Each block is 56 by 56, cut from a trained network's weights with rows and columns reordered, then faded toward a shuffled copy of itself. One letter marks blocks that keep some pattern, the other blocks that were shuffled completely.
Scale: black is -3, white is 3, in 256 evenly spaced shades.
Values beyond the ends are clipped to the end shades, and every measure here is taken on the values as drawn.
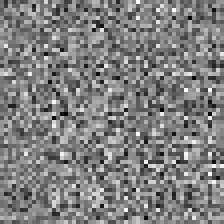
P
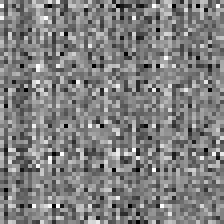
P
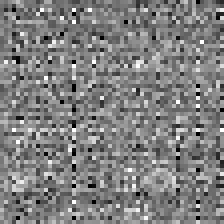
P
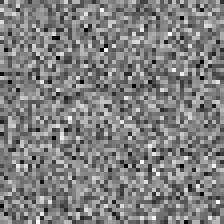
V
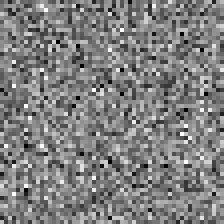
P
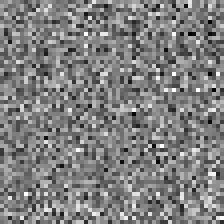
P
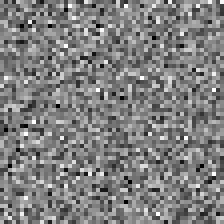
V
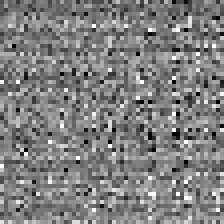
P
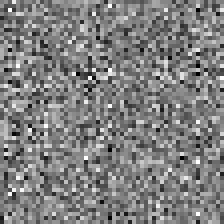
P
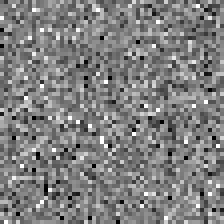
V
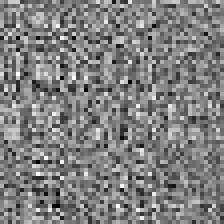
P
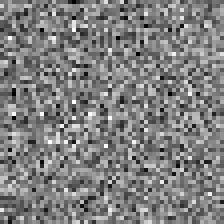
P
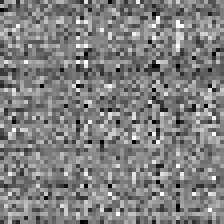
P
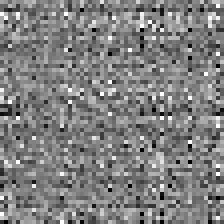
P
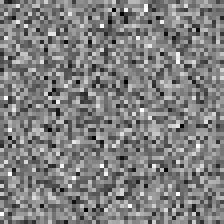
V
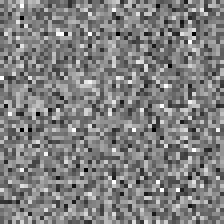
P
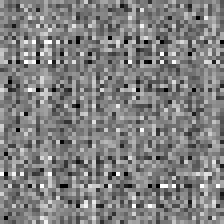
P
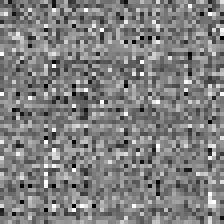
P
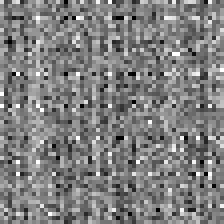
P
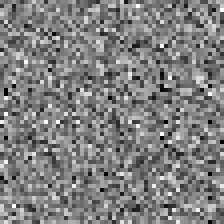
P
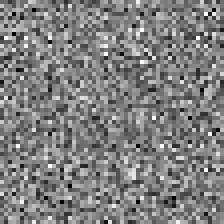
P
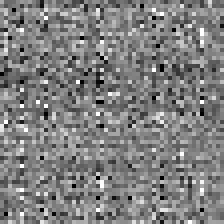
P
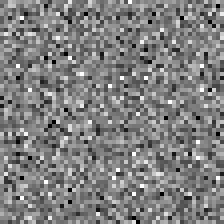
V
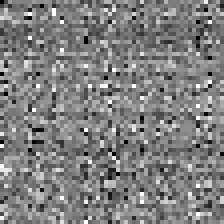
P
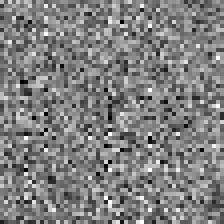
P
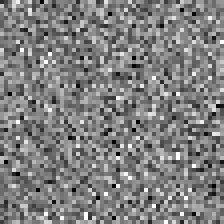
V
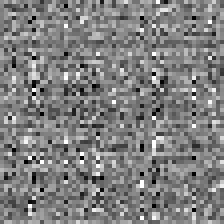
P
